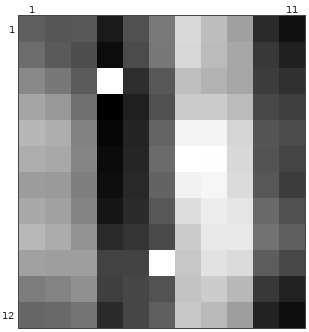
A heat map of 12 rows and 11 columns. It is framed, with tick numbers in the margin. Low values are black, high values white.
Stripes running up and down repeat 2 times from left to right. There is no overall slope. The ninth with the lowest average is the top left. There are two isolated cells, each far higher than the cells round it. The middle right is the ninth with the highest average.
